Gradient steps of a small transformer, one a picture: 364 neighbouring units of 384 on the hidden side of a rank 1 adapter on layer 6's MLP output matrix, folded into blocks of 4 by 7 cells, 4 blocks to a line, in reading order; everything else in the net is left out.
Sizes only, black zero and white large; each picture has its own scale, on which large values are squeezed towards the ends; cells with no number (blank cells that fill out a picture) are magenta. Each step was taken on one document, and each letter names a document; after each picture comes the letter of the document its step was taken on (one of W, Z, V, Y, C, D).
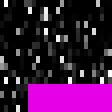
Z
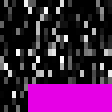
Z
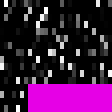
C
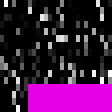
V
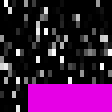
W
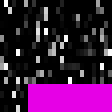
W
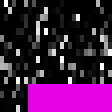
W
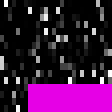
Z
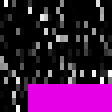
V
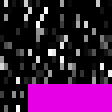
C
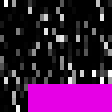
V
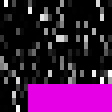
V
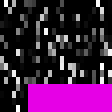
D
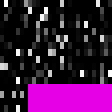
C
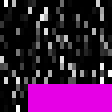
D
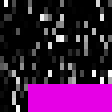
V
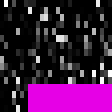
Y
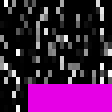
D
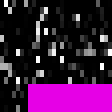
W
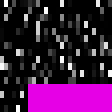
C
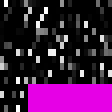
C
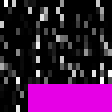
Y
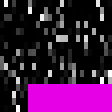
V
